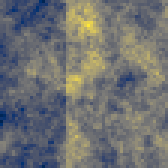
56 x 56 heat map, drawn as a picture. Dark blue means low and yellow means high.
Ninth with the highest average: top middle. Histogram: bell-shaped. Seam: vertical, 40% of the way across, the right part higher. Lone odd cells: none.
